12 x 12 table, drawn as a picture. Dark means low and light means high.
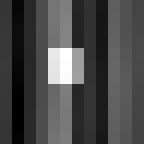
The centre is the ninth with the highest average. On average the colour sits 30% of the way up the scale. The grain runs up and down. In the centre lies a patch that is higher than the rest.
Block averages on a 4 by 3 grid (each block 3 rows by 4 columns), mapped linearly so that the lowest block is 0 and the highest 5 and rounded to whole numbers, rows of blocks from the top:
021 / 051 / 031 / 021
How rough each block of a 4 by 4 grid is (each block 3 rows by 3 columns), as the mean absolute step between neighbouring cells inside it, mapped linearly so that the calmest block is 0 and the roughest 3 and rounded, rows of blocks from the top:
1 0 0 0
1 3 2 0
1 2 1 0
1 0 0 0
